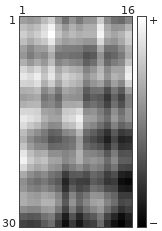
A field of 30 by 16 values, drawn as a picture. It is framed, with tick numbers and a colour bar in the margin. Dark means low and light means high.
The top left is the ninth with the highest average. Horizontal stripes repeat 5 times down the table. Values rise toward the top left. The ninth with the lowest average is the bottom right.
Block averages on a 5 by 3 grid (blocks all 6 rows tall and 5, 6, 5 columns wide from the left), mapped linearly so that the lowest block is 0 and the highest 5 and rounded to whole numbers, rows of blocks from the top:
534 / 533 / 431 / 420 / 310
